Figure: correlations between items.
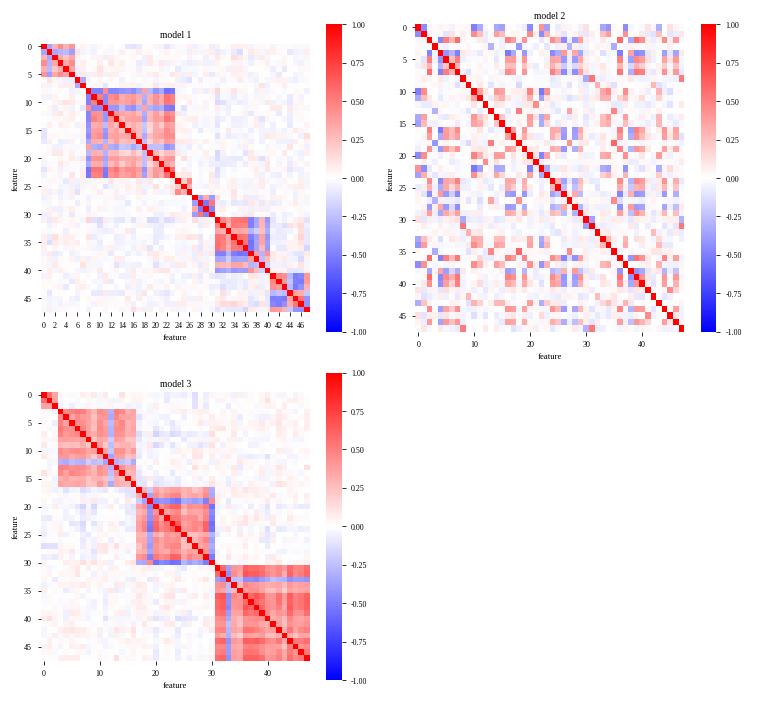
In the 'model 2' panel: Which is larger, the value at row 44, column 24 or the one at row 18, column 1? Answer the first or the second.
the first
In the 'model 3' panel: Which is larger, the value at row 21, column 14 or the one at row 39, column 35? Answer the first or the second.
the second
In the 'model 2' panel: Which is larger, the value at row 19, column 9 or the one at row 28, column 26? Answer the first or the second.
the second
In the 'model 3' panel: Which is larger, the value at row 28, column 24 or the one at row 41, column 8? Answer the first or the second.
the first
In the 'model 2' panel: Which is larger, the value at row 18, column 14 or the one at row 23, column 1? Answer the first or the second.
the second
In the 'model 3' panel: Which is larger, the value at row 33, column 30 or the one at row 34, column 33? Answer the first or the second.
the first
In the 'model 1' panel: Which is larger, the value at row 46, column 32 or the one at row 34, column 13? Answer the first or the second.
the first
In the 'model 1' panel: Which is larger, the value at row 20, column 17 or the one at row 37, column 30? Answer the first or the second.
the first
